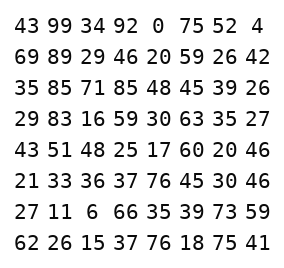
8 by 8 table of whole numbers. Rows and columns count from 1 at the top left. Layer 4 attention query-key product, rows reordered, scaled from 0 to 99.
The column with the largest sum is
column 2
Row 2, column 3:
29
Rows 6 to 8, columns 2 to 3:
33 36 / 11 6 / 26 15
